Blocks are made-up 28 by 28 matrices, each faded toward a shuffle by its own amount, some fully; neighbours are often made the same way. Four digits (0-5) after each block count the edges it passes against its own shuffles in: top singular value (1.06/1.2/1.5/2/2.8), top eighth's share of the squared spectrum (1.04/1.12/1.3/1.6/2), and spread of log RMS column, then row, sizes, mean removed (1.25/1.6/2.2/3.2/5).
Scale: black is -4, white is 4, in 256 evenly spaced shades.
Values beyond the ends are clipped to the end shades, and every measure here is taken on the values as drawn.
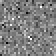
0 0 0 0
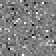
0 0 0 0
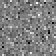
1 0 0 0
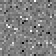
0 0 0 0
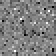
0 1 0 0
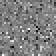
1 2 0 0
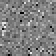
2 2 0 0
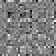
4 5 2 2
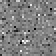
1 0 0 0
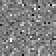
2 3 1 1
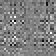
4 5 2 2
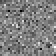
0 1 0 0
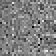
2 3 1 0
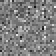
2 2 0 0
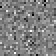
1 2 1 0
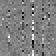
3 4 2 0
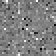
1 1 0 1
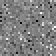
0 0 1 0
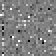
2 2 1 0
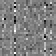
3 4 2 0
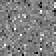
2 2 1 0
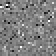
0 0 0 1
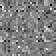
3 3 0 1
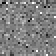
2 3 0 1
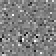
2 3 0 1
